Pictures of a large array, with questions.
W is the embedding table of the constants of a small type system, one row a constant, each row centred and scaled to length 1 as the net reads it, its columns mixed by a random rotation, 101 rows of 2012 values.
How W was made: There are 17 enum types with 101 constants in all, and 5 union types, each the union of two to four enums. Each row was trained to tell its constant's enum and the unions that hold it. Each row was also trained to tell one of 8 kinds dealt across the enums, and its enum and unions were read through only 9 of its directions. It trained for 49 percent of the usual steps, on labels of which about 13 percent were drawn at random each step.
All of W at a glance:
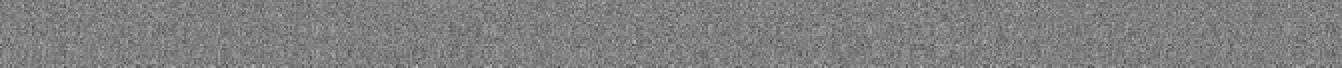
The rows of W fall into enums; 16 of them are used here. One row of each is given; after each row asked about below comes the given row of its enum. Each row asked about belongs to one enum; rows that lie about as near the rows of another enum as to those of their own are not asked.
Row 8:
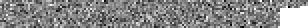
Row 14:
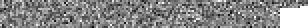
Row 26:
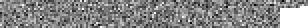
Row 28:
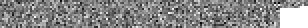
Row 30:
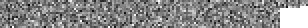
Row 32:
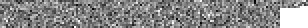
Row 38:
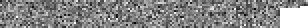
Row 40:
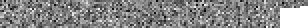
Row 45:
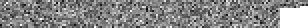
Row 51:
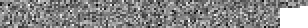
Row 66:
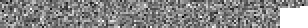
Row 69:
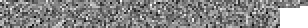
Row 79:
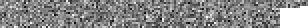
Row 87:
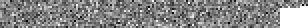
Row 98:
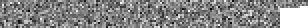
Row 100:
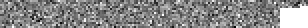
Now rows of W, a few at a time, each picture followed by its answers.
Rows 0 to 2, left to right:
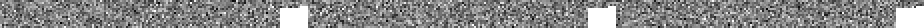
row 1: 98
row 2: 38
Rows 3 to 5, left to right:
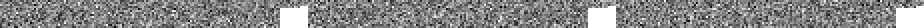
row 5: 14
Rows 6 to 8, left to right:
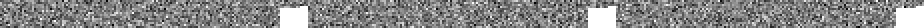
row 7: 8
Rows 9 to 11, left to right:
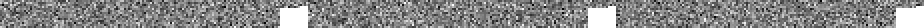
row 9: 79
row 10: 66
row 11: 38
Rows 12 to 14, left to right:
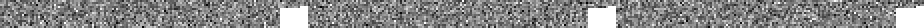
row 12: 100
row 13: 51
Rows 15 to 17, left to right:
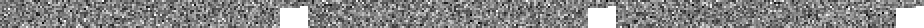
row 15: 87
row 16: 98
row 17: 69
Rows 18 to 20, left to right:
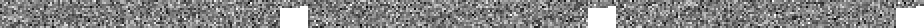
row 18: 8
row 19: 8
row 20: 30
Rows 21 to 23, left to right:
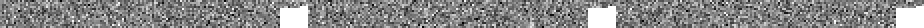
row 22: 87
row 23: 87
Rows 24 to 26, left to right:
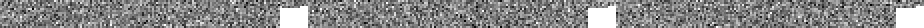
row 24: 8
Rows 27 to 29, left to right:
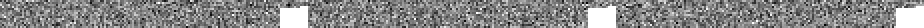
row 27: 14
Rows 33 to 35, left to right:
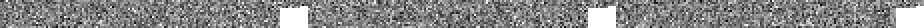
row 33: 38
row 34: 8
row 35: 30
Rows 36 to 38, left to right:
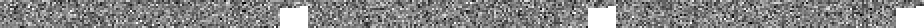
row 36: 51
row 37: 14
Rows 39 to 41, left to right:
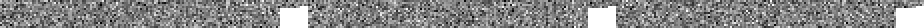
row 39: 69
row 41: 51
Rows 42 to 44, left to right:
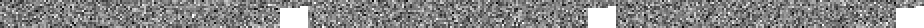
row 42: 66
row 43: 79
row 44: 98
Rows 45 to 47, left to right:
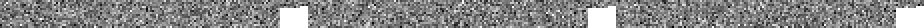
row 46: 51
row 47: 38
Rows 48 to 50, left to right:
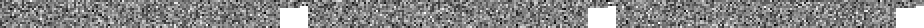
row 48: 98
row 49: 66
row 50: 51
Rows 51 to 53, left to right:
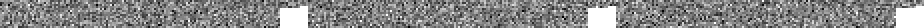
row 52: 66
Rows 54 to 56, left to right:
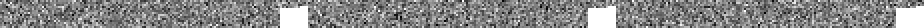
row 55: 51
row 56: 8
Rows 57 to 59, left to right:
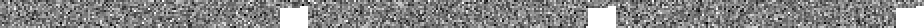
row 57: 87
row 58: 69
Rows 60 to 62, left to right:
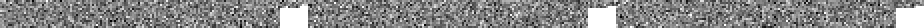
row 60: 69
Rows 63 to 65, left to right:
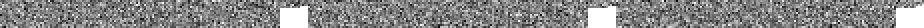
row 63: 14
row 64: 32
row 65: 69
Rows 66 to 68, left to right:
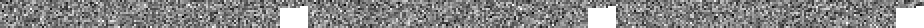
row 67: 38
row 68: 38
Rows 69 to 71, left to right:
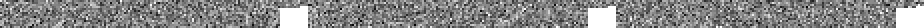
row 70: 79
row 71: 26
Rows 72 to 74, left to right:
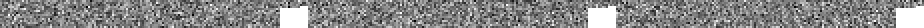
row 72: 79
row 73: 100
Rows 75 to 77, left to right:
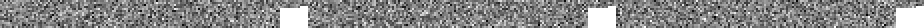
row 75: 40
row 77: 38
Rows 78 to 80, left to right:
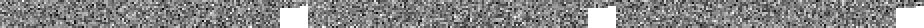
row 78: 79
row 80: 66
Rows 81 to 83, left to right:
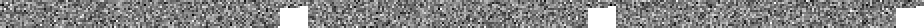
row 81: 79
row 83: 14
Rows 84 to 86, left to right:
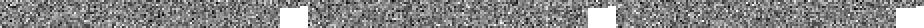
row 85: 30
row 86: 14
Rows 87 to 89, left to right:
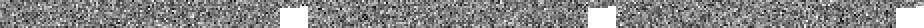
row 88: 8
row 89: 98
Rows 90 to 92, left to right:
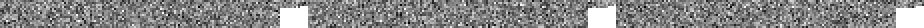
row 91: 51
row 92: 98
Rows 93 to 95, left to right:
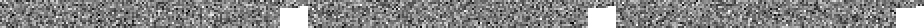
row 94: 79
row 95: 98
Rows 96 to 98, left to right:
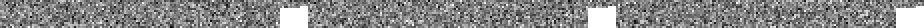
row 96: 100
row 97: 66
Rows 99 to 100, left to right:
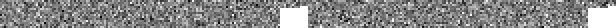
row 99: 14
